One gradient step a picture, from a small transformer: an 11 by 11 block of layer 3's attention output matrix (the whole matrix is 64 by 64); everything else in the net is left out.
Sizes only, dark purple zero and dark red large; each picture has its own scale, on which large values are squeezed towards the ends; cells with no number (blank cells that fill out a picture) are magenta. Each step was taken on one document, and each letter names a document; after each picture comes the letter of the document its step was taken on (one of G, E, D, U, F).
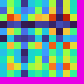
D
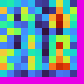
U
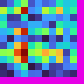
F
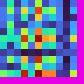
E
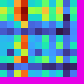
F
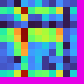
F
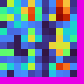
U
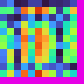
E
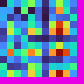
U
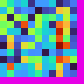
U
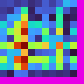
F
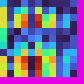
E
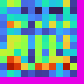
D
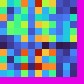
E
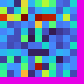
E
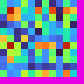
D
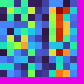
U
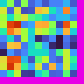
D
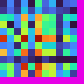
E
